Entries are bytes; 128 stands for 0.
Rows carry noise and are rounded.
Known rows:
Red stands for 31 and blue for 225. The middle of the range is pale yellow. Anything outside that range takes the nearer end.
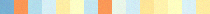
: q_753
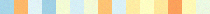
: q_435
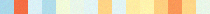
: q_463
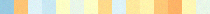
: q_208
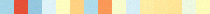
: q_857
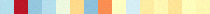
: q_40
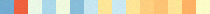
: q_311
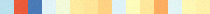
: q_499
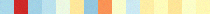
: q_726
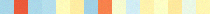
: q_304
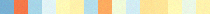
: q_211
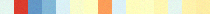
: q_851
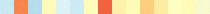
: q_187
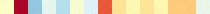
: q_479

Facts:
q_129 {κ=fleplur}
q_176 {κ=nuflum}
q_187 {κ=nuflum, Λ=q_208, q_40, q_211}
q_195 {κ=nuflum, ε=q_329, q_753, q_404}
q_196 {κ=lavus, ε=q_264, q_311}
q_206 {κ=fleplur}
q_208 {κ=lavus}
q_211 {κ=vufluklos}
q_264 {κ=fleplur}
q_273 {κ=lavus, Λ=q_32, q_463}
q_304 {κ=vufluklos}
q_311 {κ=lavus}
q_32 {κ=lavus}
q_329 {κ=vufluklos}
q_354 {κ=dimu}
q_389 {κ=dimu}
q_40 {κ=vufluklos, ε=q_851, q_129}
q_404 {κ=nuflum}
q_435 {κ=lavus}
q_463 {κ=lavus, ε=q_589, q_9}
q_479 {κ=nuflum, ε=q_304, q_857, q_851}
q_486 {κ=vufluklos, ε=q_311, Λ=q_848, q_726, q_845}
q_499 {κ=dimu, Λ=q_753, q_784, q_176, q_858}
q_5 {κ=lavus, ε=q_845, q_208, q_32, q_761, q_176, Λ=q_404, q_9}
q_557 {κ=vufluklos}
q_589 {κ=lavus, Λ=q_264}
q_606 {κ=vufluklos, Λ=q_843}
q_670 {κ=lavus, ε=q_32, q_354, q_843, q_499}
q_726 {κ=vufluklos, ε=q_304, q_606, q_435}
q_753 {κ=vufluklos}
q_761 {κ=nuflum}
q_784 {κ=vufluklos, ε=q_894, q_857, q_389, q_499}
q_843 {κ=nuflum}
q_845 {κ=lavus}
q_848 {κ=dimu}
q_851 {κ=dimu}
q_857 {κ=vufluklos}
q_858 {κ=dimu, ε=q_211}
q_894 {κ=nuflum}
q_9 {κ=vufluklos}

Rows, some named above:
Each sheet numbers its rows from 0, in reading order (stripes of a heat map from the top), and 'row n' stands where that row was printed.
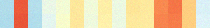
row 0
q_670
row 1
q_670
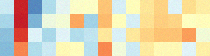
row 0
q_858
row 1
q_784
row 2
q_196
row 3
q_606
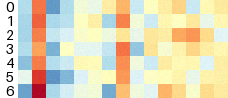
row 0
q_848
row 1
q_304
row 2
q_5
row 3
q_129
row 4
q_606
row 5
q_851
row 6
q_486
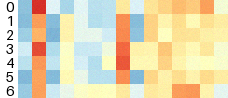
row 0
q_196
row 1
q_264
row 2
q_206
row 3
q_195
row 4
q_404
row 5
q_264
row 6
q_32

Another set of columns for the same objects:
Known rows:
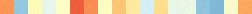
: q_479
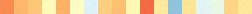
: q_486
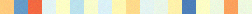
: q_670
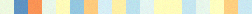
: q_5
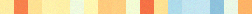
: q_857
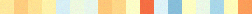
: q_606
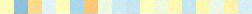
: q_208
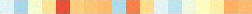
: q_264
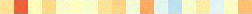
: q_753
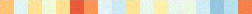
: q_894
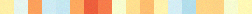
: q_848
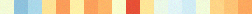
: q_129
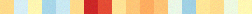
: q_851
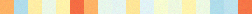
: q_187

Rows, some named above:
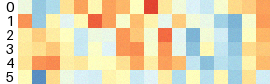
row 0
q_129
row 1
q_479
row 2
q_304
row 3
q_726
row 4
q_784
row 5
q_435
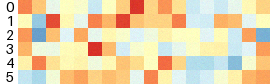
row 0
q_40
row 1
q_858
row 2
q_196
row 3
q_404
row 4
q_857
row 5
q_206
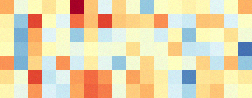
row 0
q_195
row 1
q_858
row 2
q_32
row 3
q_463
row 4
q_311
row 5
q_499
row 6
q_848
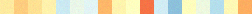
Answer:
q_606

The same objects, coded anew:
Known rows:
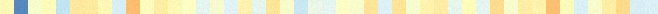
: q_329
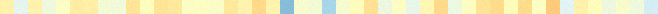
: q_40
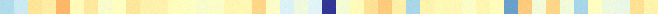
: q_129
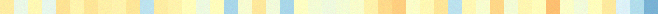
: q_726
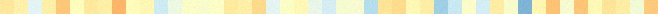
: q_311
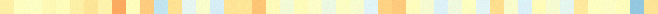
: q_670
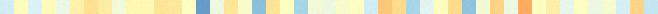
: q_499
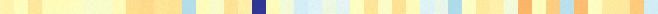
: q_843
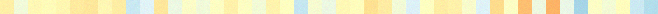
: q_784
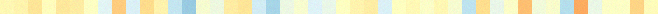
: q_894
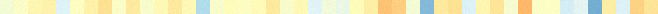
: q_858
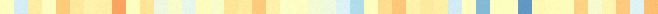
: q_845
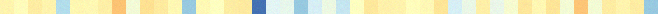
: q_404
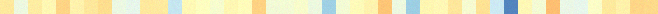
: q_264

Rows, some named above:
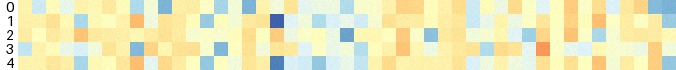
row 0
q_606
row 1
q_404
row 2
q_206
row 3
q_851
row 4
q_404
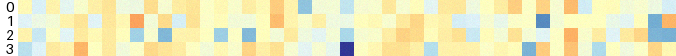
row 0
q_40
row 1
q_32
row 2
q_606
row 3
q_129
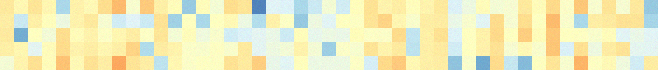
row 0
q_404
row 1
q_857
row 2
q_304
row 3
q_486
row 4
q_435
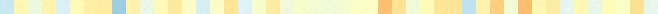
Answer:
q_848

